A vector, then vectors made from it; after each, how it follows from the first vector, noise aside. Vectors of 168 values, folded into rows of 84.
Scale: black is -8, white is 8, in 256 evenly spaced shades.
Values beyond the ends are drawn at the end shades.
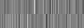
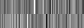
scaled up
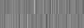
shrunk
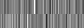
scaled up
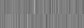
shrunk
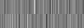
copied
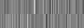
copied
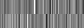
scaled up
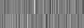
copied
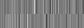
copied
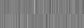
shrunk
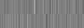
shrunk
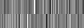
scaled up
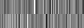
scaled up
